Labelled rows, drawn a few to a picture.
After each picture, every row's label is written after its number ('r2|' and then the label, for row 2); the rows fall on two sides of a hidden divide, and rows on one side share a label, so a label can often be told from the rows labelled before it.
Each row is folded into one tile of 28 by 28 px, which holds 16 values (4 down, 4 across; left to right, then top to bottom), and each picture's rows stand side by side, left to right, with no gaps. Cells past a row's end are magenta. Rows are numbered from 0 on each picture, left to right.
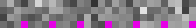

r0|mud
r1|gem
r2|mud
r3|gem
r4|mud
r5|gem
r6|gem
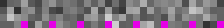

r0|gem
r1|mud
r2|mud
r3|gem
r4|mud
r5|mud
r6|gem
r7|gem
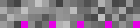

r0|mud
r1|gem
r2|mud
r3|gem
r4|gem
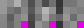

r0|gem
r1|mud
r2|mud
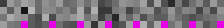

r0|mud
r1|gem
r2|gem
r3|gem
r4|gem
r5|gem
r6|mud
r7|gem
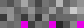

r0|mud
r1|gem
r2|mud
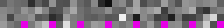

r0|gem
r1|mud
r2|mud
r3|mud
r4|mud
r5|mud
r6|mud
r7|mud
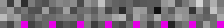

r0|gem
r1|mud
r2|gem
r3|gem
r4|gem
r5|gem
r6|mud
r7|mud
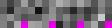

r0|mud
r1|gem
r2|gem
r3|mud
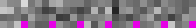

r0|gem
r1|gem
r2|gem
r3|gem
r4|mud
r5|mud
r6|gem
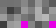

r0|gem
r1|gem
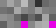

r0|mud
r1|mud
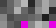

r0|mud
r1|mud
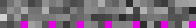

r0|gem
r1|mud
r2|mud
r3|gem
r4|mud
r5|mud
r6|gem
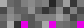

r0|mud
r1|gem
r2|mud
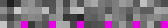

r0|mud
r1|mud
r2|mud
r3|gem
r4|gem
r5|mud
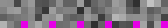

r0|mud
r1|gem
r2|mud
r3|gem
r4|gem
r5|gem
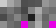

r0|gem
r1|mud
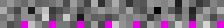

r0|gem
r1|mud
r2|mud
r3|mud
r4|mud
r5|gem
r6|mud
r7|mud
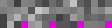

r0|mud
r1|mud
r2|gem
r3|mud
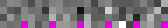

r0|gem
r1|gem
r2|mud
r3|gem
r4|mud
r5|mud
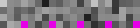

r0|gem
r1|mud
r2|gem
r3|gem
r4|mud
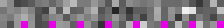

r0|gem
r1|gem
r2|gem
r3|gem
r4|gem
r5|mud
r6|mud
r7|gem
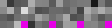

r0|gem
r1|gem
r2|mud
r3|mud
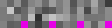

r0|gem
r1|gem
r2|gem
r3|gem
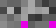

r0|gem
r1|mud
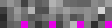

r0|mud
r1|gem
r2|mud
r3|mud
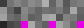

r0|gem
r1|gem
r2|mud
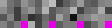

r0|gem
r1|mud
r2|mud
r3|mud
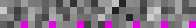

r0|gem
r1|gem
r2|mud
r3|gem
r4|mud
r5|mud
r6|gem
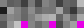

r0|mud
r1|gem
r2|gem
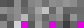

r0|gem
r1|mud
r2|gem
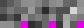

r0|mud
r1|gem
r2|mud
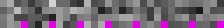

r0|mud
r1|mud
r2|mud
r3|gem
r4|gem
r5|mud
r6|gem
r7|gem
